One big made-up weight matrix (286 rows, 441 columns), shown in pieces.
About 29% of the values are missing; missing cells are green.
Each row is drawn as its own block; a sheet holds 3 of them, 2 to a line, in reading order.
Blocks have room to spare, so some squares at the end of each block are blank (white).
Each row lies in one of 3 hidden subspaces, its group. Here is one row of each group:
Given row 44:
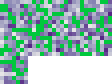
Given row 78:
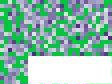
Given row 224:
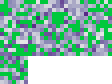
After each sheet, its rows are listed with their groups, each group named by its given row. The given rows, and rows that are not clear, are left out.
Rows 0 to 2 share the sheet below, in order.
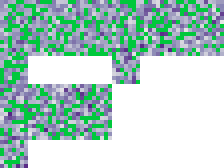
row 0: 224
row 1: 44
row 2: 78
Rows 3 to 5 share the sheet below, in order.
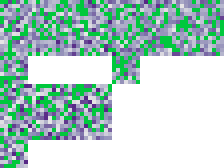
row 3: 44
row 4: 78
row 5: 224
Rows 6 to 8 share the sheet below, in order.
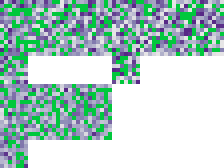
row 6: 78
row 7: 78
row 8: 78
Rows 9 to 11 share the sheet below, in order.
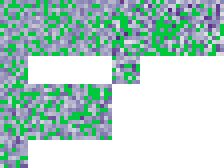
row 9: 78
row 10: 78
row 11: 44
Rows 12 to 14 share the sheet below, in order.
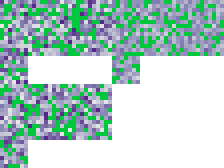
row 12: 78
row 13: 78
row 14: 224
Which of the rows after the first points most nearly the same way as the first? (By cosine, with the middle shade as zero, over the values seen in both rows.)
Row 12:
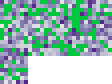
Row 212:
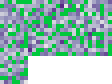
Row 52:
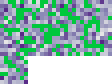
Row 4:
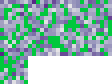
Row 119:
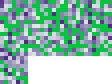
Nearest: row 119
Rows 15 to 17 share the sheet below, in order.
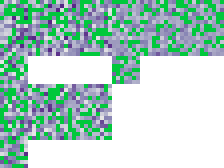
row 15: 224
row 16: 224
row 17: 224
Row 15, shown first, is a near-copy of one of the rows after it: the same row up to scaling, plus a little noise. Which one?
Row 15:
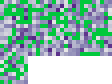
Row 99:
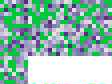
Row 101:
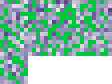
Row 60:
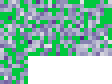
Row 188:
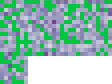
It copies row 99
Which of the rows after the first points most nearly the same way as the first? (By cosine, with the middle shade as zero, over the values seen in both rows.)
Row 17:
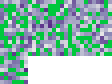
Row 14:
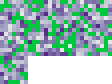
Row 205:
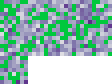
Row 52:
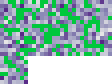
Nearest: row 52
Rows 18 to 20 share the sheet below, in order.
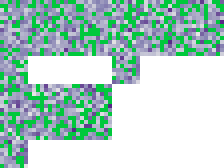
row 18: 44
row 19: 44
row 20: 44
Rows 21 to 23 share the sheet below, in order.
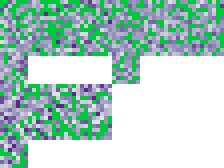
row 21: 44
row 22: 224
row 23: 224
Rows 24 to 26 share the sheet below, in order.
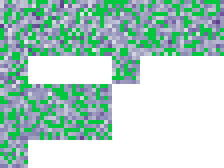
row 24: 78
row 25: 44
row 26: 224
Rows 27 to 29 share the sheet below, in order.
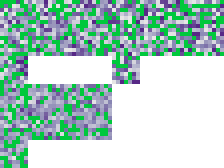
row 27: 44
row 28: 44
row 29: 224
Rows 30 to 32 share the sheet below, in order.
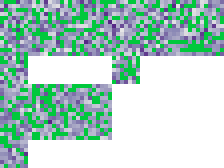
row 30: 44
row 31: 78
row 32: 224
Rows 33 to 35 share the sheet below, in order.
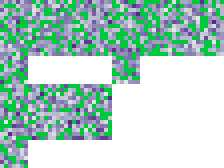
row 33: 44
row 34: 78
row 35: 78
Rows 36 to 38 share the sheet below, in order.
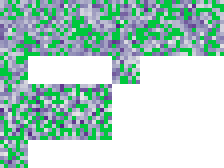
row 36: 78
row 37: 44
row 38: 78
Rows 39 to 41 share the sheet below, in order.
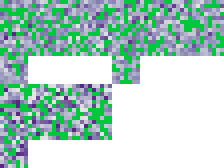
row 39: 78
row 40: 224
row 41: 44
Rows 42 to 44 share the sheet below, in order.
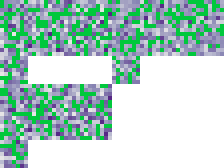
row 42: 44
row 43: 224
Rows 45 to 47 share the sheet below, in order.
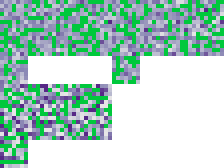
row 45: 44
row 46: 44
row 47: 44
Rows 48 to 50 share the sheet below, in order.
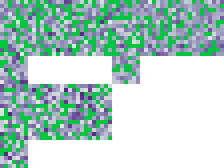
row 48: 44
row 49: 224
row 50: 78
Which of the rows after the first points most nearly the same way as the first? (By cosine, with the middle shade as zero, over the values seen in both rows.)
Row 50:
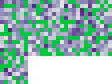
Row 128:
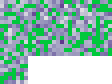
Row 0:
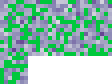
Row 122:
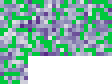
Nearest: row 0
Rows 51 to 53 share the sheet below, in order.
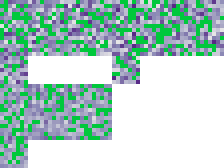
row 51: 78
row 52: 224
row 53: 224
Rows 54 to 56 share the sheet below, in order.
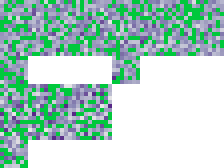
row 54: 44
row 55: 224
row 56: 44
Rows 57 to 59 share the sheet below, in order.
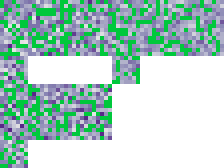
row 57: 224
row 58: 44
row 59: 44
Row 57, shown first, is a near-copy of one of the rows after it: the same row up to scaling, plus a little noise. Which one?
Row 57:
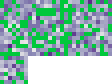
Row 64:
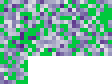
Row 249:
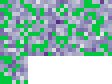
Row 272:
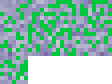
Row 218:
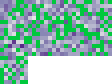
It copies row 218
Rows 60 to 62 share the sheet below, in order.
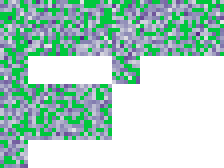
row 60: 224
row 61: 44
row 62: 44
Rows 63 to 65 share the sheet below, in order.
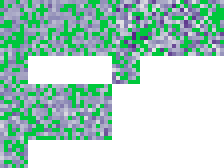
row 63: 224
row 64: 224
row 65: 44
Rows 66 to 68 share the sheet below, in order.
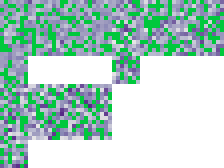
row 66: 224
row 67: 44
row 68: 78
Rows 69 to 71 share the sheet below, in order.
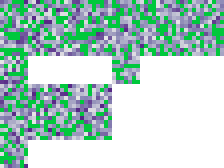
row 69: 224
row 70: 44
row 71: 44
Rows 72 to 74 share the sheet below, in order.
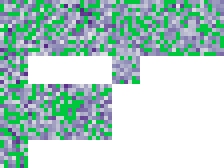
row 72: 78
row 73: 78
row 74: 44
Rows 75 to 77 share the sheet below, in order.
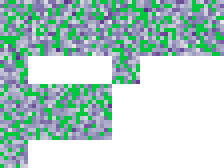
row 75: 44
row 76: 44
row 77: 44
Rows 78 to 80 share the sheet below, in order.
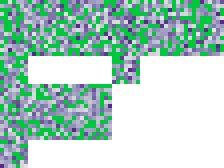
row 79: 44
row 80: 44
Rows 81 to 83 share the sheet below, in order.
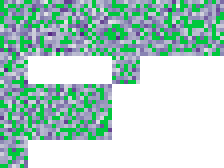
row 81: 44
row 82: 78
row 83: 224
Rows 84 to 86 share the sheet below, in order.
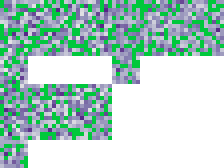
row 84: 78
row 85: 44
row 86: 44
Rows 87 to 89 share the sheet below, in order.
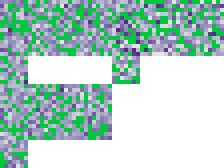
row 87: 78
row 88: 224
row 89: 78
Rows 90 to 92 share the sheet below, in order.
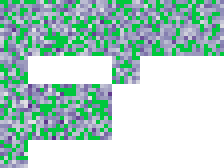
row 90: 44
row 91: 78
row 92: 224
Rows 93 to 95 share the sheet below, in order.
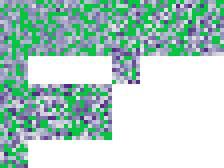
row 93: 78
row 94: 78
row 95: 44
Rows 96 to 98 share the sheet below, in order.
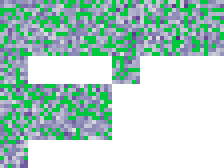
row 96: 78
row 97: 224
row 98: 44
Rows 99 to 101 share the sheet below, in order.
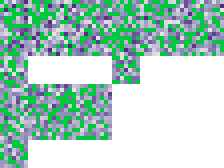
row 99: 224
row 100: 224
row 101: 224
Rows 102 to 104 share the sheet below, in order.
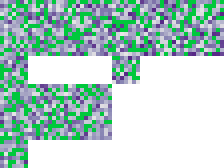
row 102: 44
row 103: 78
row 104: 44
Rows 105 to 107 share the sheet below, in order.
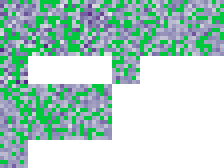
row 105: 78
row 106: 44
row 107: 78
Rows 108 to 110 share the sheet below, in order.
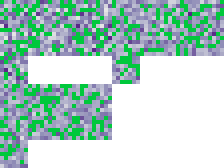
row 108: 78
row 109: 224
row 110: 44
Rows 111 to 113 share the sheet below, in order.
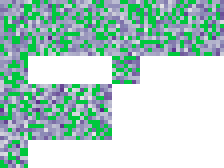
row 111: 224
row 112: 44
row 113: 78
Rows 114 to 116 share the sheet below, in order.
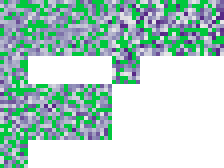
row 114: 44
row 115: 44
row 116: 44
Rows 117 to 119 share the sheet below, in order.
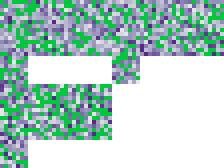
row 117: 224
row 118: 78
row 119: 78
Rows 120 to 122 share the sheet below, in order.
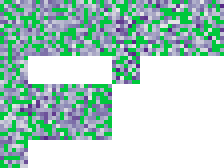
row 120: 44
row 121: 224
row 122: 224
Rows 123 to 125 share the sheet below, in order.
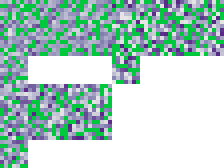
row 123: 78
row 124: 44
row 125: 78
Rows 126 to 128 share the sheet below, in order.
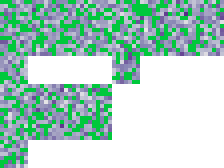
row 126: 44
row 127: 44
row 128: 78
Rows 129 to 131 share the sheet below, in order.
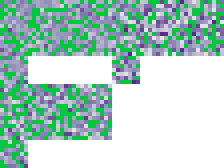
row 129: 78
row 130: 44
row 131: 44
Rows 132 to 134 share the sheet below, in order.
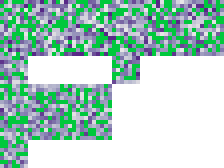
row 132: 78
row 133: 44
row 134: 78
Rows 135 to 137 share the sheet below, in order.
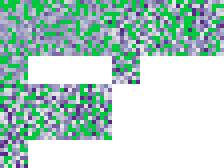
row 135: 44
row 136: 78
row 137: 78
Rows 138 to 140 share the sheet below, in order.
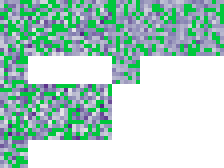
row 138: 44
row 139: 44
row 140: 78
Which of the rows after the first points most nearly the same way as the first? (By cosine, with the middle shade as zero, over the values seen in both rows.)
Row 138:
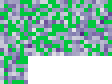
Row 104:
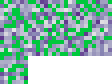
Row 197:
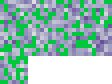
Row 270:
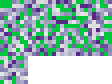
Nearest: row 270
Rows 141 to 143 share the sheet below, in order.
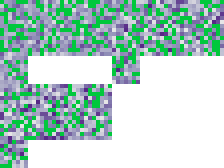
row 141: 224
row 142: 44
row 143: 224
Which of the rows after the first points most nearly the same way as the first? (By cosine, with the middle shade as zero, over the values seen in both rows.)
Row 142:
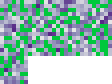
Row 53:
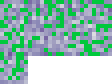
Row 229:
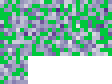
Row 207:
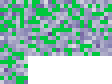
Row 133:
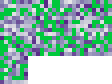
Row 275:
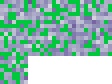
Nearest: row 207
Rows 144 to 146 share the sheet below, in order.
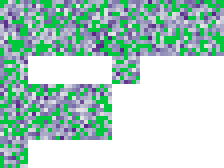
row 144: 78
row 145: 224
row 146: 44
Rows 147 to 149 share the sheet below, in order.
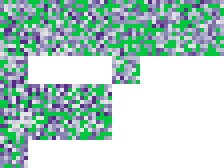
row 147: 224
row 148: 224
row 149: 224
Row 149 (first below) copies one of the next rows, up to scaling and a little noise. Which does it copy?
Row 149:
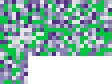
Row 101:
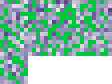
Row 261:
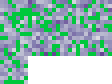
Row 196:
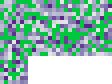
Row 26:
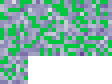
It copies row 101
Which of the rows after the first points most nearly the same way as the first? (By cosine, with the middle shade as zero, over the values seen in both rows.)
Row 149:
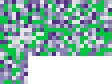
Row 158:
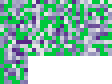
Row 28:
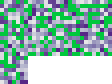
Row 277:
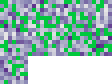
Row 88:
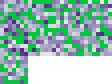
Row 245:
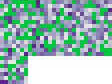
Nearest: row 245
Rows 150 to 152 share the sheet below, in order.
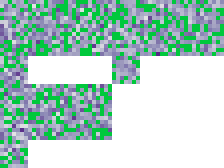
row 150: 78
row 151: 224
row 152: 224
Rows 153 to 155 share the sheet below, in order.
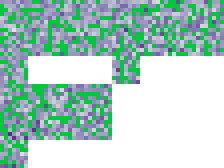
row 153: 44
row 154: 44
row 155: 224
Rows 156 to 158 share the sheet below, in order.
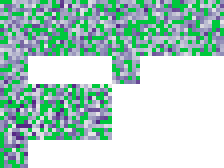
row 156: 78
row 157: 44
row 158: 224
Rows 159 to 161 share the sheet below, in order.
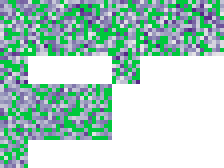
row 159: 78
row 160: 78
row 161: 78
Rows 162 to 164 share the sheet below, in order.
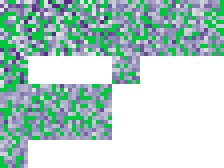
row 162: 44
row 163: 78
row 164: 78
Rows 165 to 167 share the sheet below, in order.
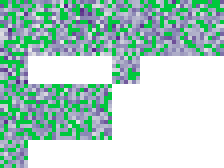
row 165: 78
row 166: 78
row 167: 78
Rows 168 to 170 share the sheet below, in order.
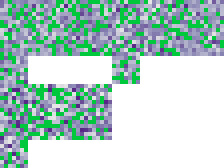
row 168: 78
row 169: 224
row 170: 224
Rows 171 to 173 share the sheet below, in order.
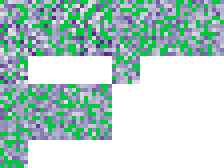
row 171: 78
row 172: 44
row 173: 78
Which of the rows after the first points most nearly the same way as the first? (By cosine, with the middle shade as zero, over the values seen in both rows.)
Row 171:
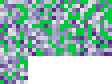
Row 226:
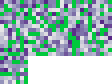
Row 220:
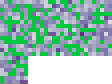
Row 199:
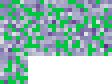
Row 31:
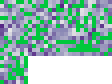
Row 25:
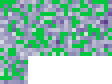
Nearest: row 31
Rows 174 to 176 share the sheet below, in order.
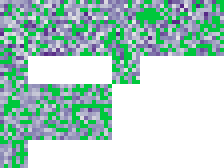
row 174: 224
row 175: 224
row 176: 44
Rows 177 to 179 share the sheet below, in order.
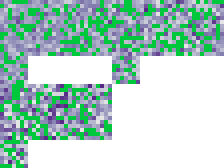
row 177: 44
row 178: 44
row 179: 224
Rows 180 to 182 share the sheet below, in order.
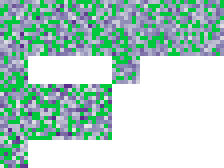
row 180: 224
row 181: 78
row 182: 44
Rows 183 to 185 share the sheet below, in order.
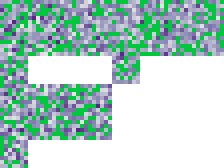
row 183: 224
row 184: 224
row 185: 224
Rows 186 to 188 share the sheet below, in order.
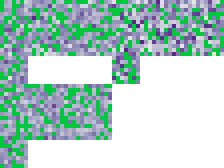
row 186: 224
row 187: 224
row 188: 224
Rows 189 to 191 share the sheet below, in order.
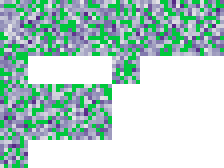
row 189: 224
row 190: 78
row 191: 224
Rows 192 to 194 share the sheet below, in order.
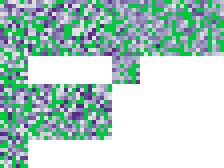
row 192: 78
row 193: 78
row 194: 78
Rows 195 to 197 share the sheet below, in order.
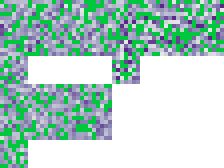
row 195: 78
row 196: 224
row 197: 78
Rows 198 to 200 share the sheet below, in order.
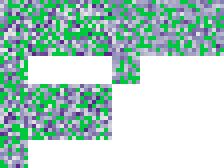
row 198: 78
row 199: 44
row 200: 78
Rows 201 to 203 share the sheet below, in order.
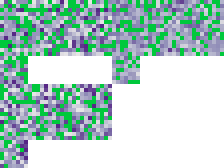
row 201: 78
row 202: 44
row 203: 44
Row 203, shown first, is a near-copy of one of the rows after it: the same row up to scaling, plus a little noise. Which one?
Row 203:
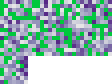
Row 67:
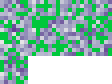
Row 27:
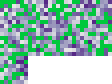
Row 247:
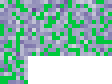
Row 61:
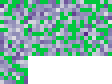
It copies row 27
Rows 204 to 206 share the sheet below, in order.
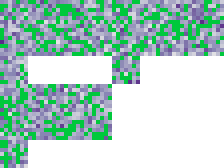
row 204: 44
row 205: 78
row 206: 78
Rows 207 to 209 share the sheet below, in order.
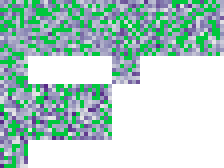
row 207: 44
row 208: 78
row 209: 44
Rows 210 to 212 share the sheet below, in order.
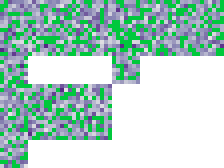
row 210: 78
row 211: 224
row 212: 78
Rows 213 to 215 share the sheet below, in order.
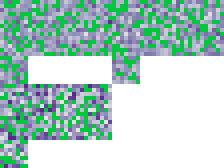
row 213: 44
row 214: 78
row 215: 224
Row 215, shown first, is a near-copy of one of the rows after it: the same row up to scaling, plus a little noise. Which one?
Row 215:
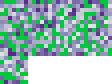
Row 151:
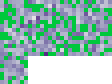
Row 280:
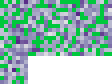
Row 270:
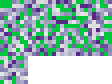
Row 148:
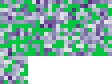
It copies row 148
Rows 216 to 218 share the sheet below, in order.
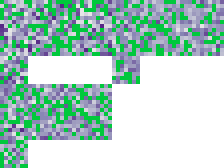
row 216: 78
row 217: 44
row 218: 224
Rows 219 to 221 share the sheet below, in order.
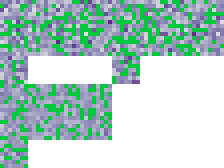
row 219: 44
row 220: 44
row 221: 44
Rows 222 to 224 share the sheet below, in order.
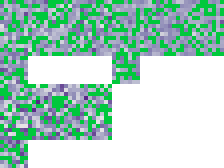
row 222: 78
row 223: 44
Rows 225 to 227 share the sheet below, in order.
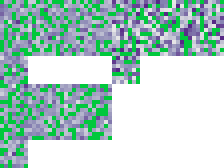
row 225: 224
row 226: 78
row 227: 224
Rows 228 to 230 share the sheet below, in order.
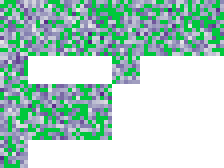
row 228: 44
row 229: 78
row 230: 224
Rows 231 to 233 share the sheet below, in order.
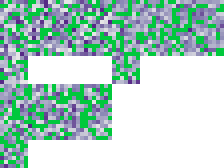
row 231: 44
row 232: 78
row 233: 224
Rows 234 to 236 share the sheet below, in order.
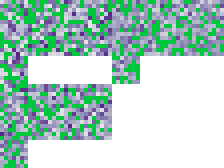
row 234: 44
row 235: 224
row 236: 78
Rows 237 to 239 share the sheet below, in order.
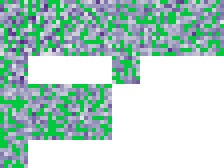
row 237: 224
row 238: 44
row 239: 44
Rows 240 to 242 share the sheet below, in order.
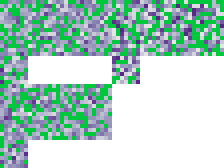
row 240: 44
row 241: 78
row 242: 224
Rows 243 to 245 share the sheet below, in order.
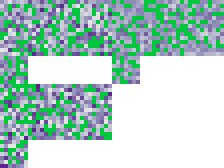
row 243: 78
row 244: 78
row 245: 224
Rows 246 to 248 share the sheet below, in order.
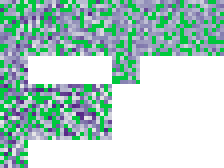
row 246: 224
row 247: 44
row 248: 44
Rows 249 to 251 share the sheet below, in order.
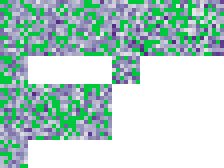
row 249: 224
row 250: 78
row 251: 44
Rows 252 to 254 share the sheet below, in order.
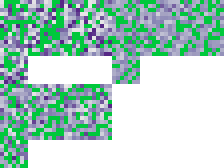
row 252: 78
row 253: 224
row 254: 44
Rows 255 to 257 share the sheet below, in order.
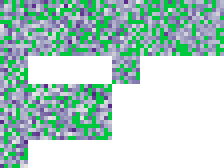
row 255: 78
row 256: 224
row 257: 44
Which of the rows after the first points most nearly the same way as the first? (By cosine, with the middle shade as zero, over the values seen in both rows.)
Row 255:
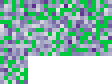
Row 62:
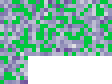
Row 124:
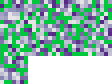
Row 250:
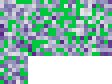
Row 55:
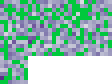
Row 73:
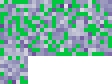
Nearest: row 62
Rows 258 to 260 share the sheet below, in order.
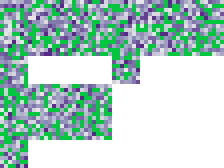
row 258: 224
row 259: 224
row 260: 78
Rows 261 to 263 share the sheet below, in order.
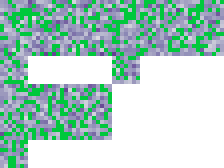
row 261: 224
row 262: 78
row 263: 78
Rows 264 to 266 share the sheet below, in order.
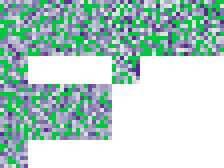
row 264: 44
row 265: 44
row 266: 78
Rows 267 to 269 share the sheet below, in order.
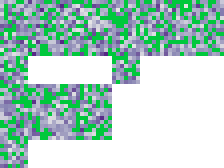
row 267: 78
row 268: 224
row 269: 224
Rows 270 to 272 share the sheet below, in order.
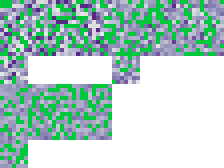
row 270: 224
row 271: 78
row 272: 224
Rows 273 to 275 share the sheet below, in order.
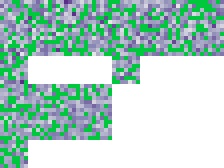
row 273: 44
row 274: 78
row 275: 224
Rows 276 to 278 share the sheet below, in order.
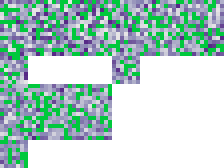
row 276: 44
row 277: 78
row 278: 78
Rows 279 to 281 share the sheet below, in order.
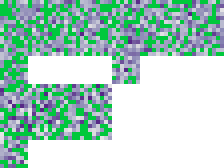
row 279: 44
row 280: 224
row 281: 224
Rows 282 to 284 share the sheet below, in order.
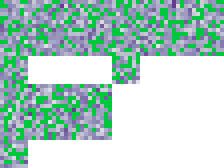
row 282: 78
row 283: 78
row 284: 224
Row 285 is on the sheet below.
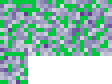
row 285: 78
